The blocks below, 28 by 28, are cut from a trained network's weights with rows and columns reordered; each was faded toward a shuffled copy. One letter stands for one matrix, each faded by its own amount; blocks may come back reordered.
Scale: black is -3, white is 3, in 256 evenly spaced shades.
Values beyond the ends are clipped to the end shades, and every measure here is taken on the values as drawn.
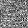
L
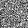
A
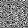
L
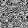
L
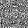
L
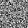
L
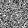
A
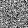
A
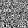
L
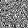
L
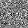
L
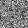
A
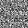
L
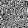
L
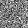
A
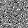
A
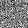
A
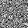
L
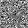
A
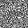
L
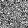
A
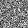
A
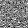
A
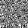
L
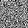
L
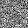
A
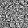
L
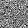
L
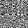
L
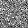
A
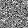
A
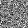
L
